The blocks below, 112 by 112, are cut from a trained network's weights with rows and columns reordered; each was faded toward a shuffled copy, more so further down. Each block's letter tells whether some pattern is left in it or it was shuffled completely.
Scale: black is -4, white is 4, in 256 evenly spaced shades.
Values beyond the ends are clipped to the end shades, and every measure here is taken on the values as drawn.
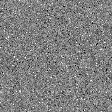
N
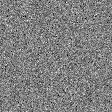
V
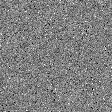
V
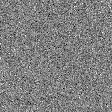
V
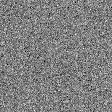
N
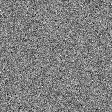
V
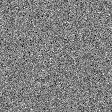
V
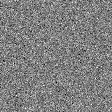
V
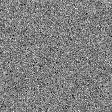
N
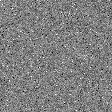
V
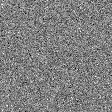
V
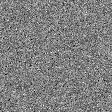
V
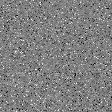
N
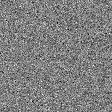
V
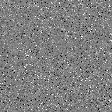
N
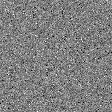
N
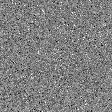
V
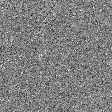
V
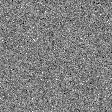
V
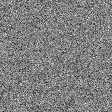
V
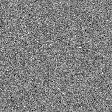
V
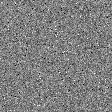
V
